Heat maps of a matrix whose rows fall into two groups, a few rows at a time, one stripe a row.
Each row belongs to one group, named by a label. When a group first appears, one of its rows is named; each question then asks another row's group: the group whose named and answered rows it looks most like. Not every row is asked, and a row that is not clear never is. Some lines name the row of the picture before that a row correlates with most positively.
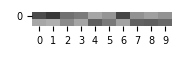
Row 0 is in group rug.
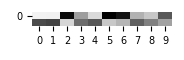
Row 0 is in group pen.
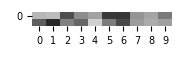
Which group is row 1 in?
rug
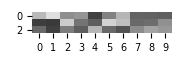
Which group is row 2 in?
rug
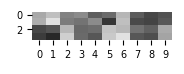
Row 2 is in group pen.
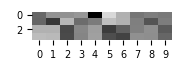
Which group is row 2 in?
pen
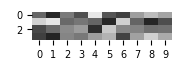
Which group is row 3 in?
rug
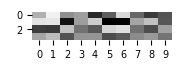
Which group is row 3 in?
pen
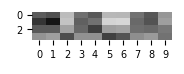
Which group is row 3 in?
pen
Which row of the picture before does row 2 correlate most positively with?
2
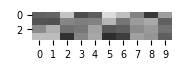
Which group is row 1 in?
rug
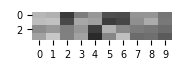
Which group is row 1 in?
pen
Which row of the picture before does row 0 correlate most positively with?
3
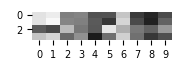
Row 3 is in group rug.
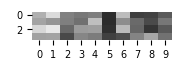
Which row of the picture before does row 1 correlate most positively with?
1
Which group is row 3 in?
pen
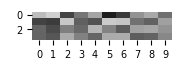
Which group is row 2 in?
rug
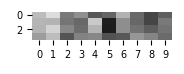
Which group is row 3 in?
pen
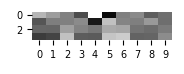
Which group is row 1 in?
rug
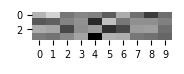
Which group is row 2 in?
pen
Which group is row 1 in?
rug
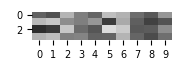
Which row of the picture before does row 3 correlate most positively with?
0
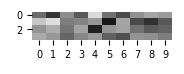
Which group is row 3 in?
pen
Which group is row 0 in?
rug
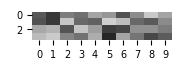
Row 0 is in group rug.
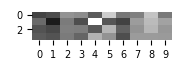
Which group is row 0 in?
rug
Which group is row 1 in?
rug
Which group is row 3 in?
rug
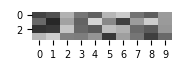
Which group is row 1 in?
rug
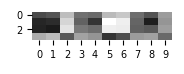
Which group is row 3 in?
pen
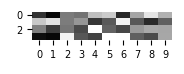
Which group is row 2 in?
rug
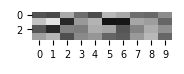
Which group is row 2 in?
rug
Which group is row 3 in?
pen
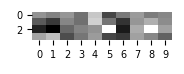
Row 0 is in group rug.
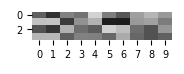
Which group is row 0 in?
rug
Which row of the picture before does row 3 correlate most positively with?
3
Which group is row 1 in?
pen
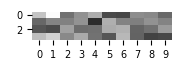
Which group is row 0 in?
pen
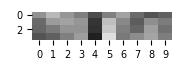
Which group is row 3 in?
rug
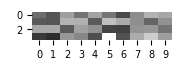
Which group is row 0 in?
rug
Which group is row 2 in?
pen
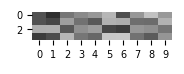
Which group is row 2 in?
pen
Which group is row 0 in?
rug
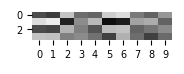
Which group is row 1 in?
pen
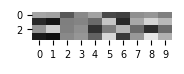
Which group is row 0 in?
pen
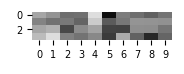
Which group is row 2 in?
pen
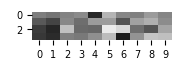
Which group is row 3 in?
rug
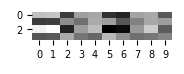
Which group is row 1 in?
rug
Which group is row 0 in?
pen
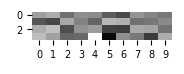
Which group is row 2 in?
pen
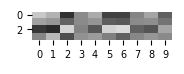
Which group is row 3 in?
pen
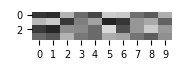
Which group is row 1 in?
pen
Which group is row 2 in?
rug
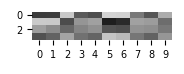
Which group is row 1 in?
pen
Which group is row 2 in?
pen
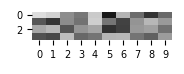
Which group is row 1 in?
rug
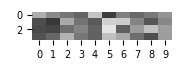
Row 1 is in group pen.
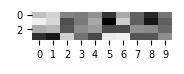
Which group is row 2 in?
pen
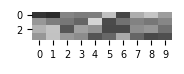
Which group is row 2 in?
pen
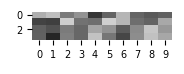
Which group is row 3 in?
rug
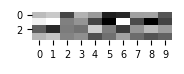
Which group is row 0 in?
pen
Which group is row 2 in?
rug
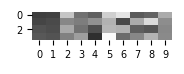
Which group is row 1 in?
rug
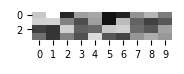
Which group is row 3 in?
rug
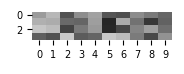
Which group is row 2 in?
pen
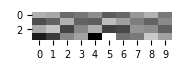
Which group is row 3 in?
rug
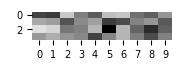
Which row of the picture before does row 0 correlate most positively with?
1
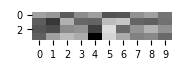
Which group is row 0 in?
pen
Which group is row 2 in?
rug
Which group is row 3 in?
rug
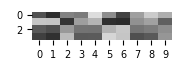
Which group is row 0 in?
rug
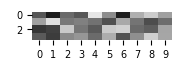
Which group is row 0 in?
rug
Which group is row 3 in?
rug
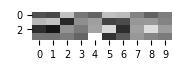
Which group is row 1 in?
pen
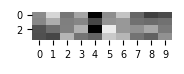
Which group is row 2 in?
rug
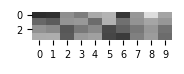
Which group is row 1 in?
rug
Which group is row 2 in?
pen
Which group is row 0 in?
rug
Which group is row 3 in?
pen
